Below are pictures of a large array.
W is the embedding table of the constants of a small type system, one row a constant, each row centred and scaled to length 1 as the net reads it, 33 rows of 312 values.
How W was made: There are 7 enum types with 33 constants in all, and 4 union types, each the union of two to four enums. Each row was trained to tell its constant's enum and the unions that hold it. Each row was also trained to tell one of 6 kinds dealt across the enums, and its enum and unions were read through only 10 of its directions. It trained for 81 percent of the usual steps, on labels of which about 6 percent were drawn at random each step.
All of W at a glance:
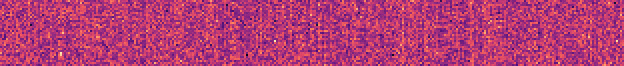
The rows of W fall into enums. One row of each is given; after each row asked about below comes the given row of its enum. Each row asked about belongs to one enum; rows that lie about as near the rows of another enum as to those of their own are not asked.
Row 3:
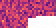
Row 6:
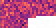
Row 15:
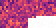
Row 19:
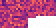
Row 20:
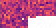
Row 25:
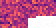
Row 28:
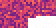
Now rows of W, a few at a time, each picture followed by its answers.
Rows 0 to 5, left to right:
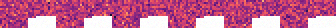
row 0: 6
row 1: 15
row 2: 20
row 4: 25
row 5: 3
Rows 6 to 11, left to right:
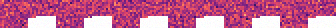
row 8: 3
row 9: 19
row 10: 28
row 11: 25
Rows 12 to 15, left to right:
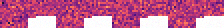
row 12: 19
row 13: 28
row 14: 20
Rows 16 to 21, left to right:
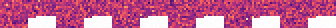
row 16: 25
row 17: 15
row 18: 20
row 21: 3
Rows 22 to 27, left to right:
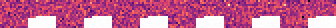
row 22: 3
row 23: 15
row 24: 28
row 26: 28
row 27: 28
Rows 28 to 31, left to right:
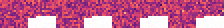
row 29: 3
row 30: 15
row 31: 25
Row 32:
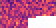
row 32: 6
